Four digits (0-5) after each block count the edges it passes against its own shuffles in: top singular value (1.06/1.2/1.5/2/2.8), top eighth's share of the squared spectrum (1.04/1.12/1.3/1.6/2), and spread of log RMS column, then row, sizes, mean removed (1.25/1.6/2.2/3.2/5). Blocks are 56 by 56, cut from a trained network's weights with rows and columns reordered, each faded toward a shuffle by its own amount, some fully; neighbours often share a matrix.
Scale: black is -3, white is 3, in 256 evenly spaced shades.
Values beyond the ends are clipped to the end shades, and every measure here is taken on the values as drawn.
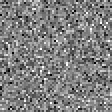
1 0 0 0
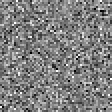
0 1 0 0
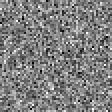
0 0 0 0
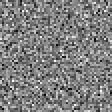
1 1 0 0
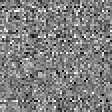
3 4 1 2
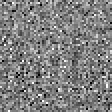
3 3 0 1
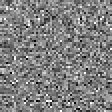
3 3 0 1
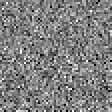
3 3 0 1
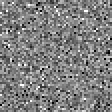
1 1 0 0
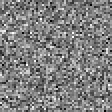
3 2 0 0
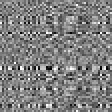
5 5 2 4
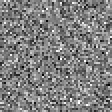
0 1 0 0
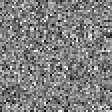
3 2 0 1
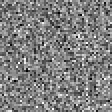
2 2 0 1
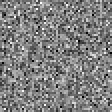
0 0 0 0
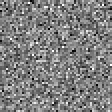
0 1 0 0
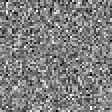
3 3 1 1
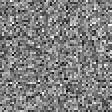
3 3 1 1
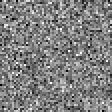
0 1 0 0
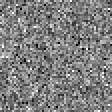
0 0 0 0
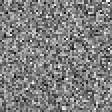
0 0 0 0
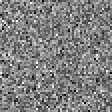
0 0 0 0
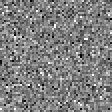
2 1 0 0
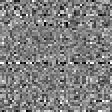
4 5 1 3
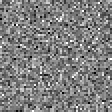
2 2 0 1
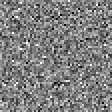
3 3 0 1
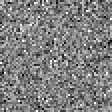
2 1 0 0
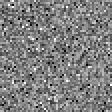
0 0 0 0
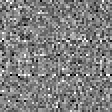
4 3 1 2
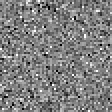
1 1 0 0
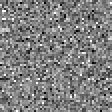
2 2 0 1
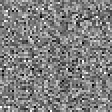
3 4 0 2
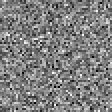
3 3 0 1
